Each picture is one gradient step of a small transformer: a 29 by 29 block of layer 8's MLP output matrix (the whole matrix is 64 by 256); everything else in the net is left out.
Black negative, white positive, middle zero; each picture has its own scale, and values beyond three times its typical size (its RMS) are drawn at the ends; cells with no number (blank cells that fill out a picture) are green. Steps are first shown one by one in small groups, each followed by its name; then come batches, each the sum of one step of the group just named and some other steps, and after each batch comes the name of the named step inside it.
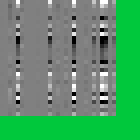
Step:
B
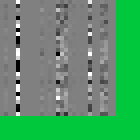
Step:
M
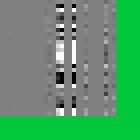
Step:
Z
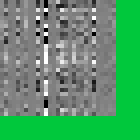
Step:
Z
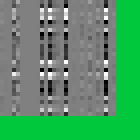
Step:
M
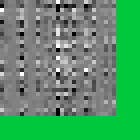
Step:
Z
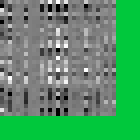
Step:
M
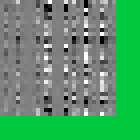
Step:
B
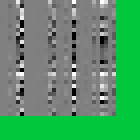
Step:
B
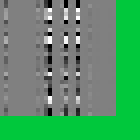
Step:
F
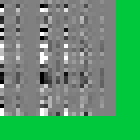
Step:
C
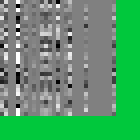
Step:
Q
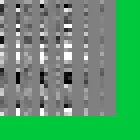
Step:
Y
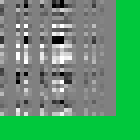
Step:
Y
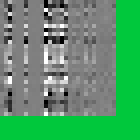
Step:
F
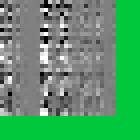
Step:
C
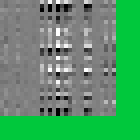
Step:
Q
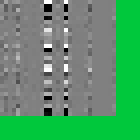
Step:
Q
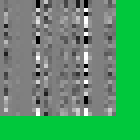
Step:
F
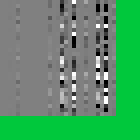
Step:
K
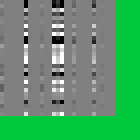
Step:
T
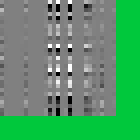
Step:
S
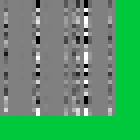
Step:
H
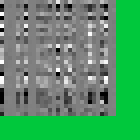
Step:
S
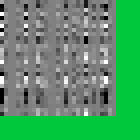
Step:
H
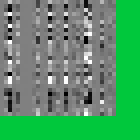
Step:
H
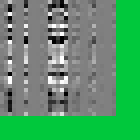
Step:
T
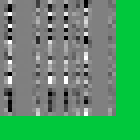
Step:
H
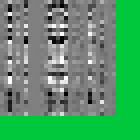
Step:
T
